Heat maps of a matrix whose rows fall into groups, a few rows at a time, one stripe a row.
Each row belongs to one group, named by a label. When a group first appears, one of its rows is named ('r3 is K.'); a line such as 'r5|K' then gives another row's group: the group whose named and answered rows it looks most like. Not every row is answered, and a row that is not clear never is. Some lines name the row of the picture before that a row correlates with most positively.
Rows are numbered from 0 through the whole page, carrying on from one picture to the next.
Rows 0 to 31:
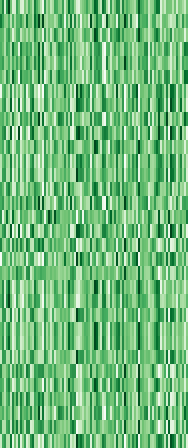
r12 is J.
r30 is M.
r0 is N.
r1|M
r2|N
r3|M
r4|M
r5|M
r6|J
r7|J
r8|M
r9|J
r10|N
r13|N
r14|M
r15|M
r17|M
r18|J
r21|N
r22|J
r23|N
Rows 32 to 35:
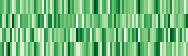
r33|M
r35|N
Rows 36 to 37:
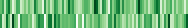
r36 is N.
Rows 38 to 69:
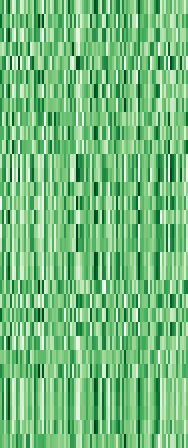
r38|N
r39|M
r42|J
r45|M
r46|M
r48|M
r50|J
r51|N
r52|J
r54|J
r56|N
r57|N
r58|M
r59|J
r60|M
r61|J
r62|N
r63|M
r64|M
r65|N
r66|N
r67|N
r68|N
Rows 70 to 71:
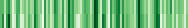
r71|N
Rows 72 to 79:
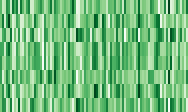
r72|M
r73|N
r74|J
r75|N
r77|M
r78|N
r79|J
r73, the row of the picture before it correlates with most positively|71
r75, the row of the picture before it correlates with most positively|71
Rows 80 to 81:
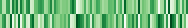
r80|M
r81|J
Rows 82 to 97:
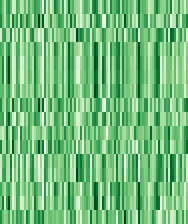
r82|N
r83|M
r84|J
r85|N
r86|N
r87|N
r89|M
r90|N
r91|M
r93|J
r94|J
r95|N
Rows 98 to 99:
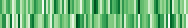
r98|N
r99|J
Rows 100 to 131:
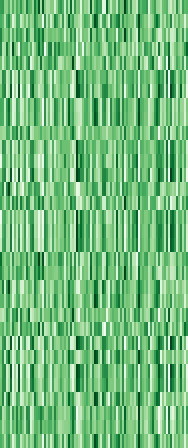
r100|M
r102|M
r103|M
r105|J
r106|J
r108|N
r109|M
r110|J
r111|J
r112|J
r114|M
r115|J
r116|J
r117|J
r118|M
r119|M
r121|N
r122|M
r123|M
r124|J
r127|J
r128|N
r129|M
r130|M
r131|N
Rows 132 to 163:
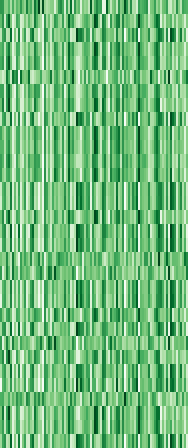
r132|M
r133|N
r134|J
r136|N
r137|M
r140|J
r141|N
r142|N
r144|N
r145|J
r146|J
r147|N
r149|J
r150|M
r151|M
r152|J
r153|J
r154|N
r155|J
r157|N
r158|J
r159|J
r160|M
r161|N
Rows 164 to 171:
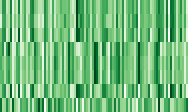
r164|J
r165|J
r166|J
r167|N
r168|N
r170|J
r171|M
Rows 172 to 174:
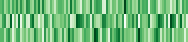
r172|M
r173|J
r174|N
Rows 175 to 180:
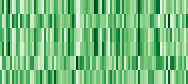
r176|M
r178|N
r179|J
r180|M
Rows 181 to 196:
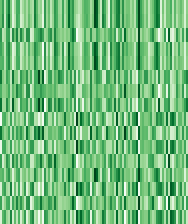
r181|N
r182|N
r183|M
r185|N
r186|M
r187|M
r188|M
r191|J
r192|M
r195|M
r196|J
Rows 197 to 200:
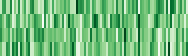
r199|M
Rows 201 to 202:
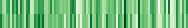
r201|M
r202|M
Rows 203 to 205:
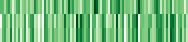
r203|N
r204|J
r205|J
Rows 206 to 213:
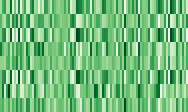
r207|M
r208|J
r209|M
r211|J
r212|N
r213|M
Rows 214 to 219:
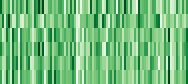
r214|M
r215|N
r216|M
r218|M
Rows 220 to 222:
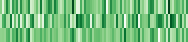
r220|M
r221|J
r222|M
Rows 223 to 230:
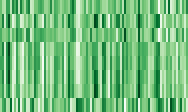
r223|M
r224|N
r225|M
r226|N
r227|N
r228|N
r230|J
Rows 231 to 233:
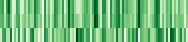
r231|N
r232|N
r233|J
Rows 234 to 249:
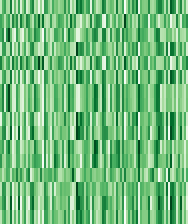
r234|J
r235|M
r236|N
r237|J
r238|M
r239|J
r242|J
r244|N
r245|N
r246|M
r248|J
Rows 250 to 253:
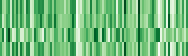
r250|M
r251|M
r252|N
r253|M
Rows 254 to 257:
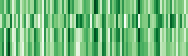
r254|N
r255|J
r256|N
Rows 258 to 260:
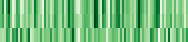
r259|N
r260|M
